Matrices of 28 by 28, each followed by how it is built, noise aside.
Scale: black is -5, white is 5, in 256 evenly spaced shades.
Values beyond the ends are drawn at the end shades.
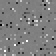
sparse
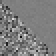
lower triangular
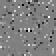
sparse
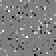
sparse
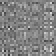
low rank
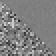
lower triangular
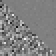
lower triangular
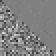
lower triangular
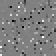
sparse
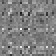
low rank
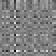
low rank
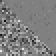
lower triangular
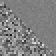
lower triangular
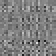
low rank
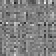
low rank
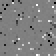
sparse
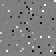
sparse
